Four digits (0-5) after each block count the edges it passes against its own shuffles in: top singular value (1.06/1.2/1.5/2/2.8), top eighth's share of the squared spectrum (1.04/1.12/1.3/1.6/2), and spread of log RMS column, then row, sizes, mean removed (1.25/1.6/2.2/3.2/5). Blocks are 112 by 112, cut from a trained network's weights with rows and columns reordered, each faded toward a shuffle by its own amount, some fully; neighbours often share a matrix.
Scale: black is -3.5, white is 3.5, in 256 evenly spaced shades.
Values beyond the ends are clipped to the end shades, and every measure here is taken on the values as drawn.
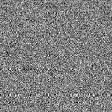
4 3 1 2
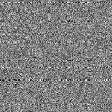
4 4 1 3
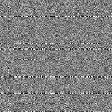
5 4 2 4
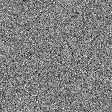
2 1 0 0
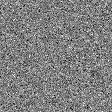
0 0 0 0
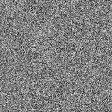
3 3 1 1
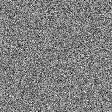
2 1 0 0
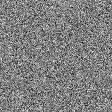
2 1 0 0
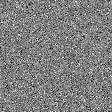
1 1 0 0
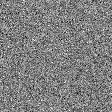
0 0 0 0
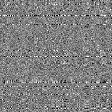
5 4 2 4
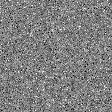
2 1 0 1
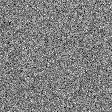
0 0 0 0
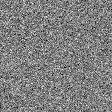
2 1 0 0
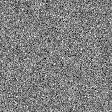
2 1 0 0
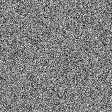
0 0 0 0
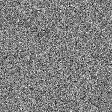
1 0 0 0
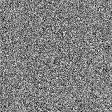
2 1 0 0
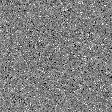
1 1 0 0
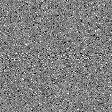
3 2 0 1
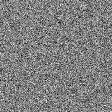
3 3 0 1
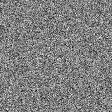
2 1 0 0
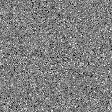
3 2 0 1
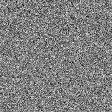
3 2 0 1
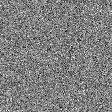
2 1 0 0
